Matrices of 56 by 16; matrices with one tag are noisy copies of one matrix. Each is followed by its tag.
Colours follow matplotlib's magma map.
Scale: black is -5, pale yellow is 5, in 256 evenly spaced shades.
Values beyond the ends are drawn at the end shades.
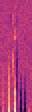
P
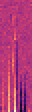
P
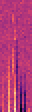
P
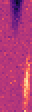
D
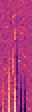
P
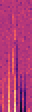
P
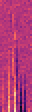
P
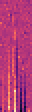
P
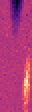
D
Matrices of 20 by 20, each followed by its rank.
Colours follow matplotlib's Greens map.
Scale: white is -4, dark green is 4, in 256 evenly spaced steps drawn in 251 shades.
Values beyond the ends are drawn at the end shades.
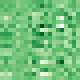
three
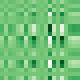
one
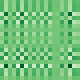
one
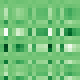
one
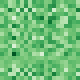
three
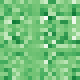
three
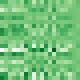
two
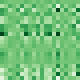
two
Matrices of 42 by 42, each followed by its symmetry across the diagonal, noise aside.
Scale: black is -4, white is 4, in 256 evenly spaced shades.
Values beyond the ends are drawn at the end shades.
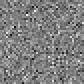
antisymmetric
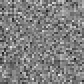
antisymmetric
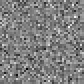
antisymmetric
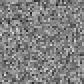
neither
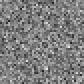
symmetric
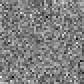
neither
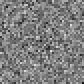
symmetric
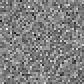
symmetric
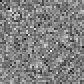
symmetric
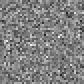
neither
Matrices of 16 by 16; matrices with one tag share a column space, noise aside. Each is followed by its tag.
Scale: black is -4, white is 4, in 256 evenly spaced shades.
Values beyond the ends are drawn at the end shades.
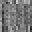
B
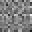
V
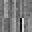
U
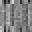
B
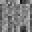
B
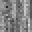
U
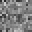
V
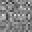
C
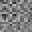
C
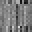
B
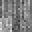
U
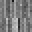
U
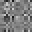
V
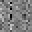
C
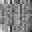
B
